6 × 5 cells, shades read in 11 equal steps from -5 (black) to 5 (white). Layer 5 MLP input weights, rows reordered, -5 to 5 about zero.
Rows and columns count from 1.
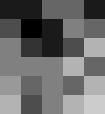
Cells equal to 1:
1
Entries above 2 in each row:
0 0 0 0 0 1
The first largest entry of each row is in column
3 4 5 4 5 5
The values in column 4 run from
-2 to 2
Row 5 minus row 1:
5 3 1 0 6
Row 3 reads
0 -3 -4 -2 2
